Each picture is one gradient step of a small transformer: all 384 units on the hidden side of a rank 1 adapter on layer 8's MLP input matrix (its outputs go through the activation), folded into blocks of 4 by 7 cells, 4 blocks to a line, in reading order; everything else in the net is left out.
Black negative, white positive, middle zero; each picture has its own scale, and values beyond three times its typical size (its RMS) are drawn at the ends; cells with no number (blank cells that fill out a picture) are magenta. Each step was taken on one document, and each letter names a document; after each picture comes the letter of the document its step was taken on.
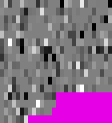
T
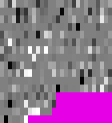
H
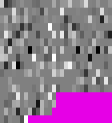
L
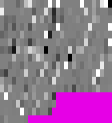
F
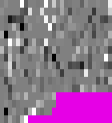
T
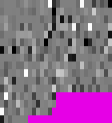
F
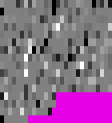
F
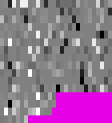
H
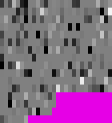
H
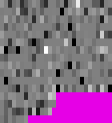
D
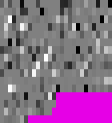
L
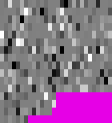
T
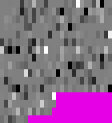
D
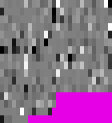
F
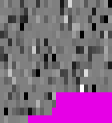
T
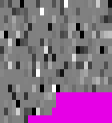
L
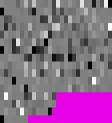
F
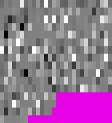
T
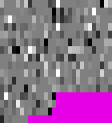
F
